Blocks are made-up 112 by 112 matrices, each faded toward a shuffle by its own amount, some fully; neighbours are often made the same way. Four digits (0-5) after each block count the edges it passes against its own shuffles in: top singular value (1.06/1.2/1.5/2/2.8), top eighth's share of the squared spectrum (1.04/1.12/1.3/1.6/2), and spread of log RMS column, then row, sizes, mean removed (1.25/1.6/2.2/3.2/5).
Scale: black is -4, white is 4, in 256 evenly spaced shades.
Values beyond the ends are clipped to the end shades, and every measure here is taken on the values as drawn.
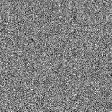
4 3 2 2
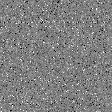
3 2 0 1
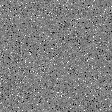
1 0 0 0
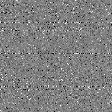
4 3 1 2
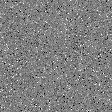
1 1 0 0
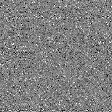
4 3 1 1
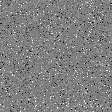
0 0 0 0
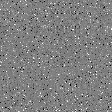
3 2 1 1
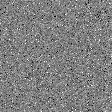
0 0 1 0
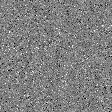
0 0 0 0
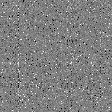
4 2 1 0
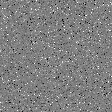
0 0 0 0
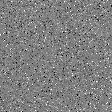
0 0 0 0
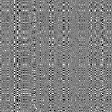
5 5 4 3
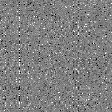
4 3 2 1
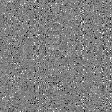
4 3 2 1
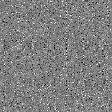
4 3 2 0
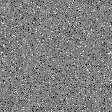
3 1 0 0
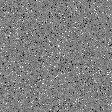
1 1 0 0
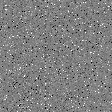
2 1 0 0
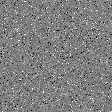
1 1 0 0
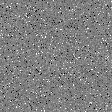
2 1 0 0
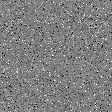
0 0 0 0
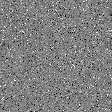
2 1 0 0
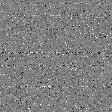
2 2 0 2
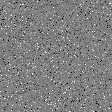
0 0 0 0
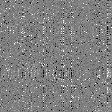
5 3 2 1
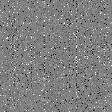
4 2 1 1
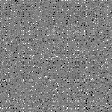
4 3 2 1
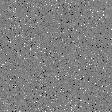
2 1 1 0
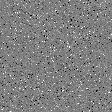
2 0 0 0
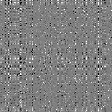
5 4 3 3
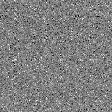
3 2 1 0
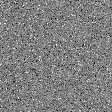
0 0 0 0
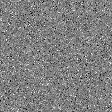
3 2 0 0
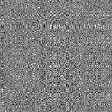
5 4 3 3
